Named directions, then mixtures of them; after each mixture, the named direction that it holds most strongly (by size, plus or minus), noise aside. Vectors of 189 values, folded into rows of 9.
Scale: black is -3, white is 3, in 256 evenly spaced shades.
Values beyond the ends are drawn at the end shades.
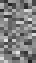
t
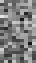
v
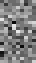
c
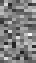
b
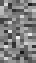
b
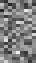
t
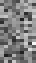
v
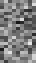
t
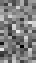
c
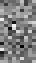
c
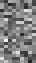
t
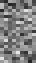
t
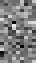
c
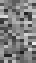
v
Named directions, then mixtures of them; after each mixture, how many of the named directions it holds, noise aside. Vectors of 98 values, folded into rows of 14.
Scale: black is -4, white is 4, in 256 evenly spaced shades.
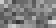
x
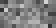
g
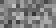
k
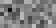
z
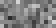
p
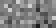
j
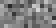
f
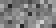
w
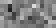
three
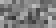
two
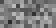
one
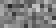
one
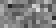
one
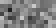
two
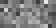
one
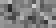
three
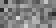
two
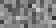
three
